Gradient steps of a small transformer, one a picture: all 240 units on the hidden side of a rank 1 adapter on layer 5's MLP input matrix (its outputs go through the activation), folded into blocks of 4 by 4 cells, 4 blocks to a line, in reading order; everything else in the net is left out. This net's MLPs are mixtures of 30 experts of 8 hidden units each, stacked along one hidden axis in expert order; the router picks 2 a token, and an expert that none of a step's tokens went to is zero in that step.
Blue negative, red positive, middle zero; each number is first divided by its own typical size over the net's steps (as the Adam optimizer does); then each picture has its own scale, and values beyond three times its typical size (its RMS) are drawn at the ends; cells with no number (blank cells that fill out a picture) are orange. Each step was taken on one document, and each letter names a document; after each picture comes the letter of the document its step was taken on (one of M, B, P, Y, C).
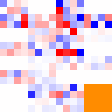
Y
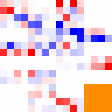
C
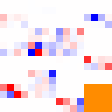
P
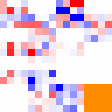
Y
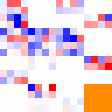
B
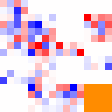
B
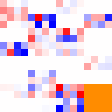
C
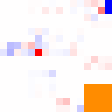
P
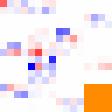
P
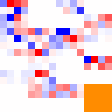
B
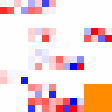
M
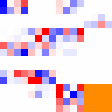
C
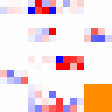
M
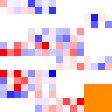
C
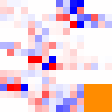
C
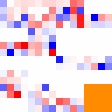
Y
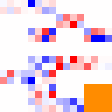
M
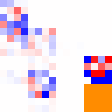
B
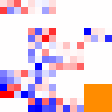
M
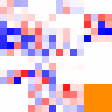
Y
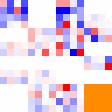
Y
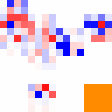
B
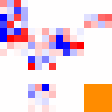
B
